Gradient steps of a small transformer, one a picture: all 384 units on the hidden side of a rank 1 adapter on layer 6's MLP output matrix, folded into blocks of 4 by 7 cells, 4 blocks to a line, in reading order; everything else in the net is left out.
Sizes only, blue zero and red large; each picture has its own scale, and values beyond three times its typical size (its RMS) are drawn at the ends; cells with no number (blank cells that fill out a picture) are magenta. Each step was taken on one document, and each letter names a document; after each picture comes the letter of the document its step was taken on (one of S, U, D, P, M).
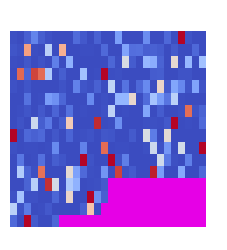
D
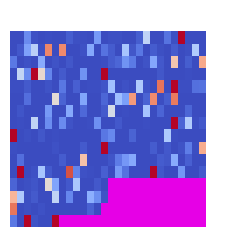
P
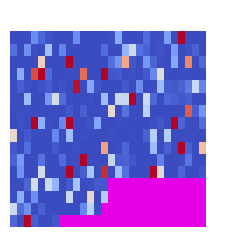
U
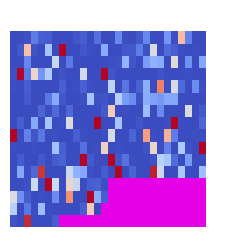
D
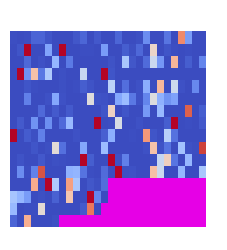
D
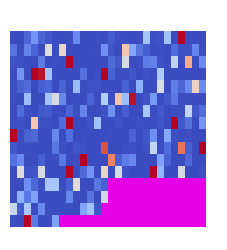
U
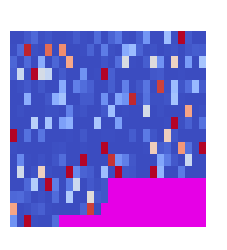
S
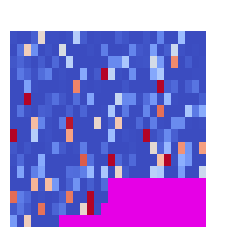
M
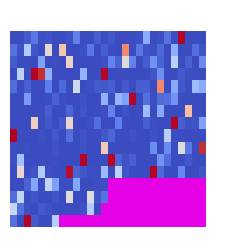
P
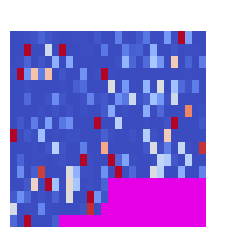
D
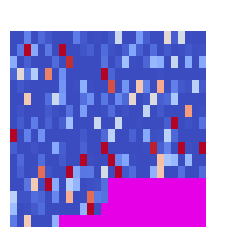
S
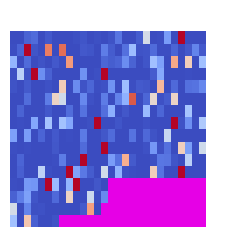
P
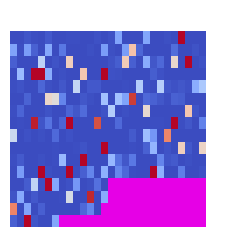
U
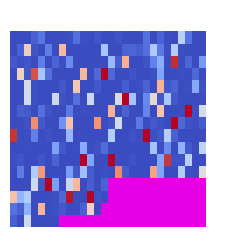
M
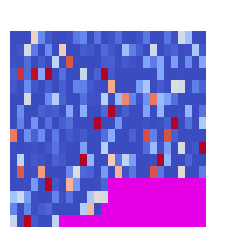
D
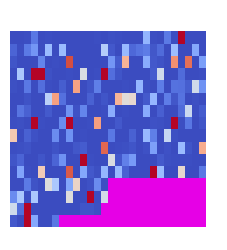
U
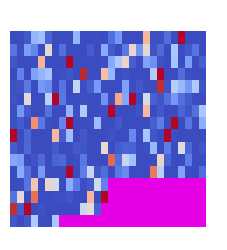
U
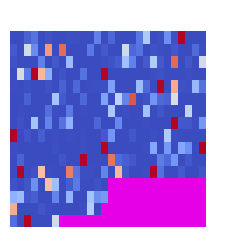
P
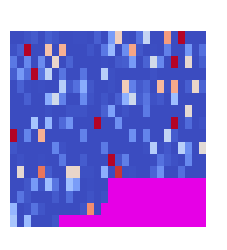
S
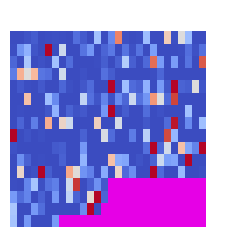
S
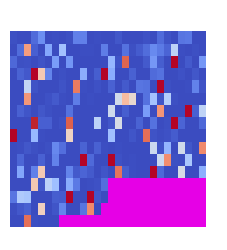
M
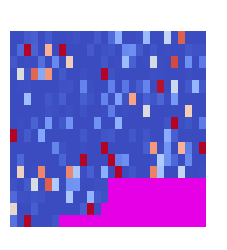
S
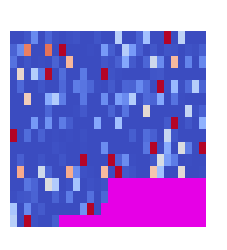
S
